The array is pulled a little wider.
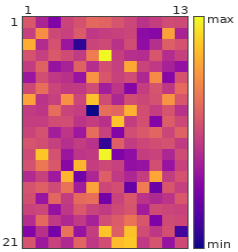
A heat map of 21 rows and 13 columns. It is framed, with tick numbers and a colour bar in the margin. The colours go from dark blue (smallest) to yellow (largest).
The halves do not mirror each other. No overall slope runs across the table. There is no seam. The centre is the roughest part.
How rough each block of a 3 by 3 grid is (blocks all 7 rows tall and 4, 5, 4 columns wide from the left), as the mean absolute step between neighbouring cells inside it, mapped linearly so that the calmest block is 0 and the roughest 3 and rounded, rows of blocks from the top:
1 1 1 | 0 3 0 | 1 1 1
